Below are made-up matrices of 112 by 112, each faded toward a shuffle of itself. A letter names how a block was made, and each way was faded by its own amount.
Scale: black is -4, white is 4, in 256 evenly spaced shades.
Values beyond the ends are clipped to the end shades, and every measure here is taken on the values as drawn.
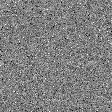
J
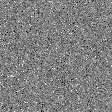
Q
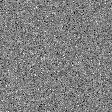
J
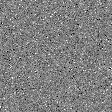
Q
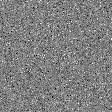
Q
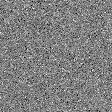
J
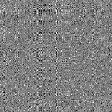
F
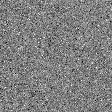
J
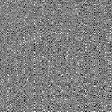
F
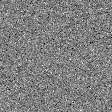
J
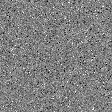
Q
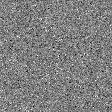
J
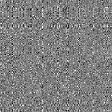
F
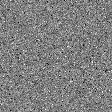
J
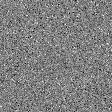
J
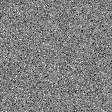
J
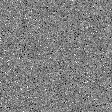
Q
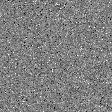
Q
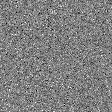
J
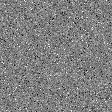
Q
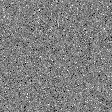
Q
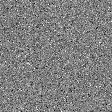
J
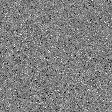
Q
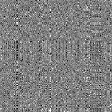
F
